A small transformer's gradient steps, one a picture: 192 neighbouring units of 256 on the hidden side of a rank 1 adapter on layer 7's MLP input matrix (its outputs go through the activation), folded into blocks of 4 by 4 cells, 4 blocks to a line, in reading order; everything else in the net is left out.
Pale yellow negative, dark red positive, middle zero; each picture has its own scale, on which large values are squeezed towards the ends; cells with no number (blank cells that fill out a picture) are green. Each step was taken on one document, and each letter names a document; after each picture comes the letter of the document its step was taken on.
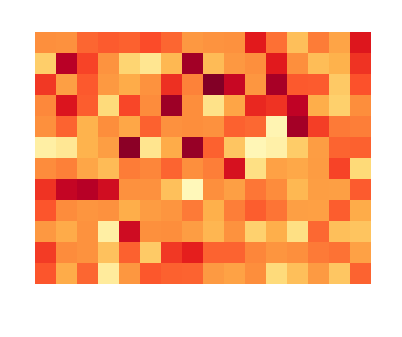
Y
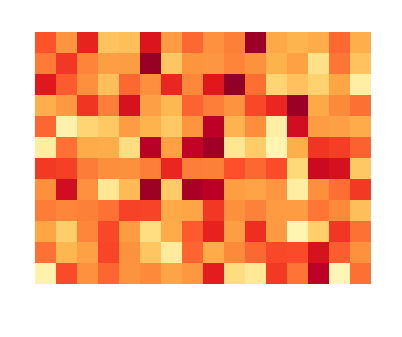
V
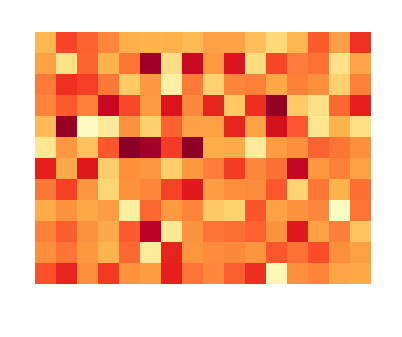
Y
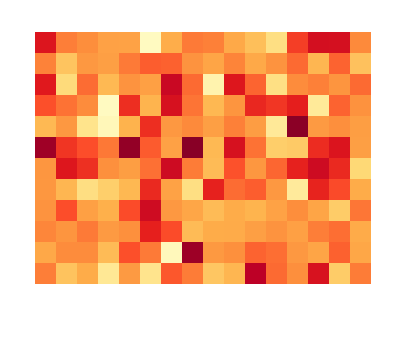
V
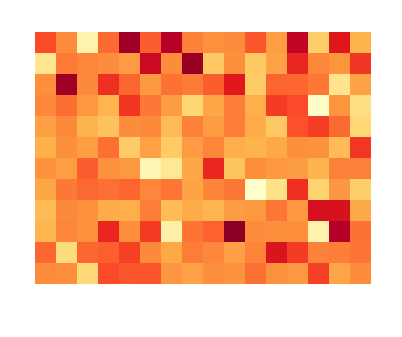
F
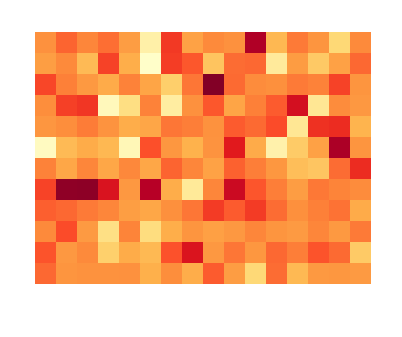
Y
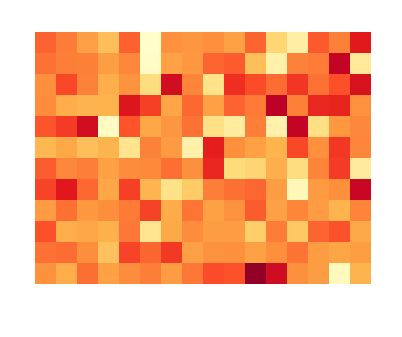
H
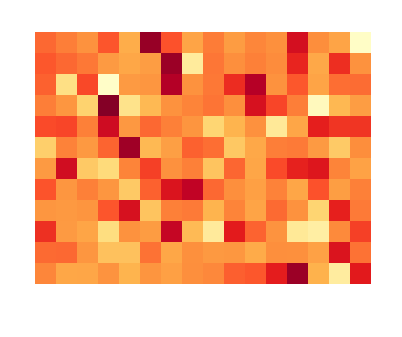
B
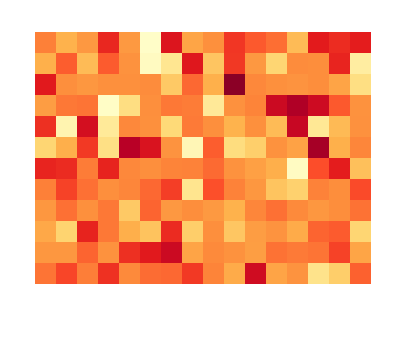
H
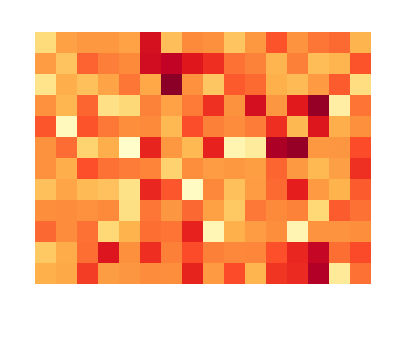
V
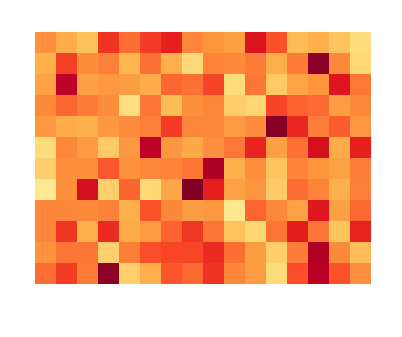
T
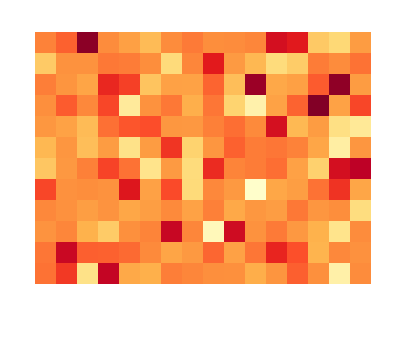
F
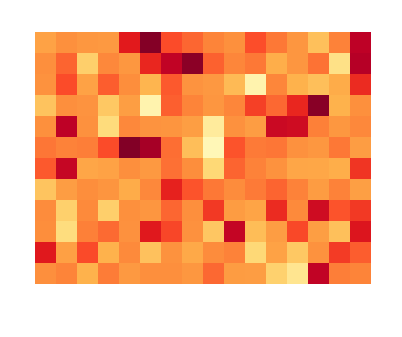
B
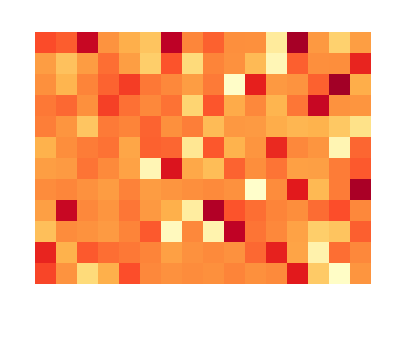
F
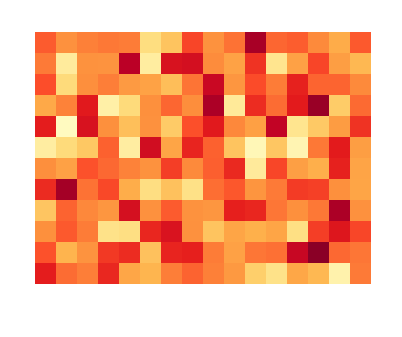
Y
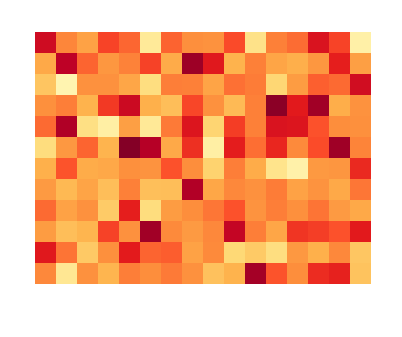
H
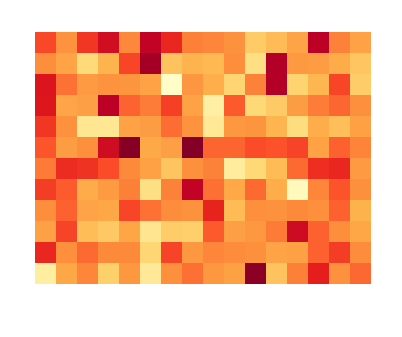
V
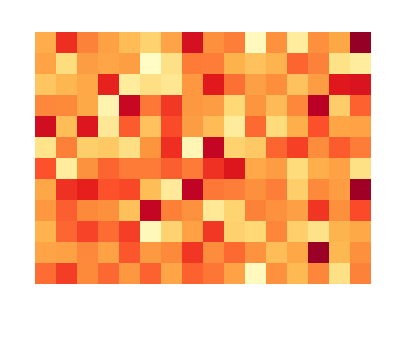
H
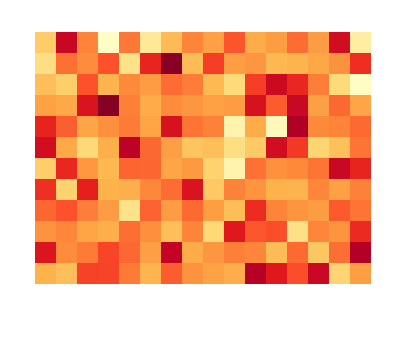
V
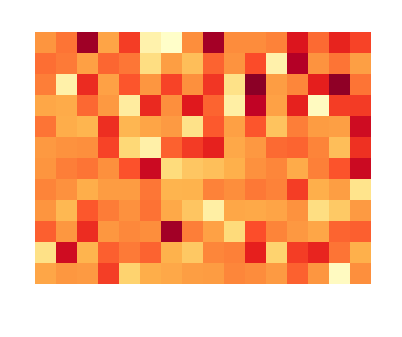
F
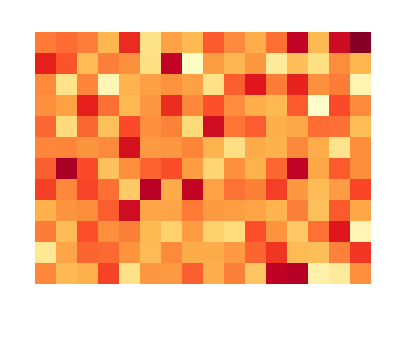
B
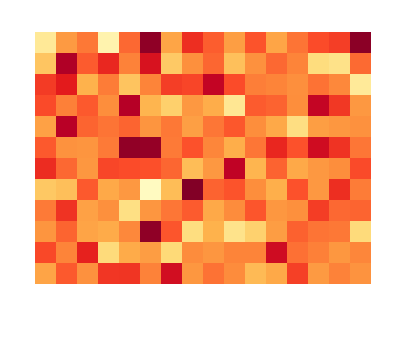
T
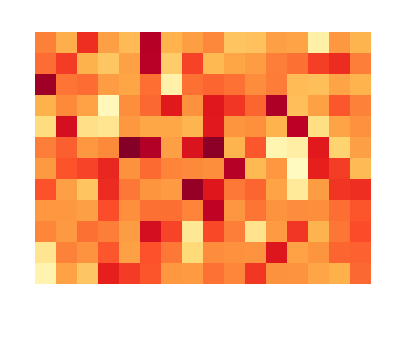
V
